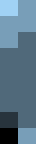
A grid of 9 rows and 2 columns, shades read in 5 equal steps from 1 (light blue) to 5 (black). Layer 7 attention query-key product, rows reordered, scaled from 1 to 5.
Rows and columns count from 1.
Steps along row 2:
same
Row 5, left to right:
3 3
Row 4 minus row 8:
-1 0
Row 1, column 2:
2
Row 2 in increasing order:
2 2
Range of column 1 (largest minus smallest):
4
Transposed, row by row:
1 2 2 3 3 3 3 4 5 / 2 2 3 3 3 3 3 3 2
